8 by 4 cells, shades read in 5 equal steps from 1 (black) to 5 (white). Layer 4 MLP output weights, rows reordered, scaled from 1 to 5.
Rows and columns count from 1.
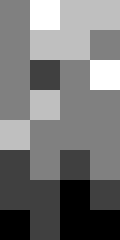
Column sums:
21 25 21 24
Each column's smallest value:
1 2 1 1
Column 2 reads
5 4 2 4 3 3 2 2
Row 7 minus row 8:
1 0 0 1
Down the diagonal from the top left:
3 4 3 3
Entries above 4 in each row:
1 0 1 0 0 0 0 0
